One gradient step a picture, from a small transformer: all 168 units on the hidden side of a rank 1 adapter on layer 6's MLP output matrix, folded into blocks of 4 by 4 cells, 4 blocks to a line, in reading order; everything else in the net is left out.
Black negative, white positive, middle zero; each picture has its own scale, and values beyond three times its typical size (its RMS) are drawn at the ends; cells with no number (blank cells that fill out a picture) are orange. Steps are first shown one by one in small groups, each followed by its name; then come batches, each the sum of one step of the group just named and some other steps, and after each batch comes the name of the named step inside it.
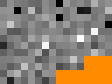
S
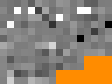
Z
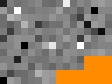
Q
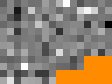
Z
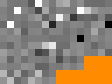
Z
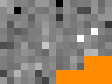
S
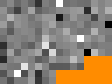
S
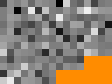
Z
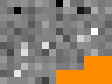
S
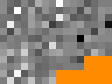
Z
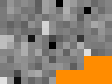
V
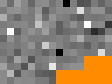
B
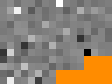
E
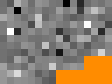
B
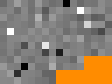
B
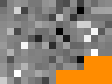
V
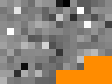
V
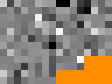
V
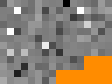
V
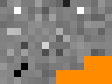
V
